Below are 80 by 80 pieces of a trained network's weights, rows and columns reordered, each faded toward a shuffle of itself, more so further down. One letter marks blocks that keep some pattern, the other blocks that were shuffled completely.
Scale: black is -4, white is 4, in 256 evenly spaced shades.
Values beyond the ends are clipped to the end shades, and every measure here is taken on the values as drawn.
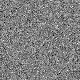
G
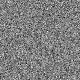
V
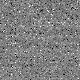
V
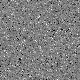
G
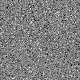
V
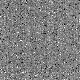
V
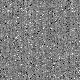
V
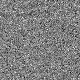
V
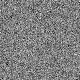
G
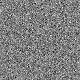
V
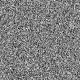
G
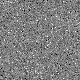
G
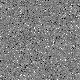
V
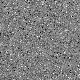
G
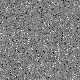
G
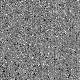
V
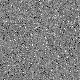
G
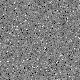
G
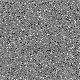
G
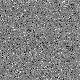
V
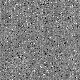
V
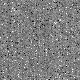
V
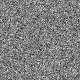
G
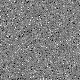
G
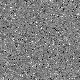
G
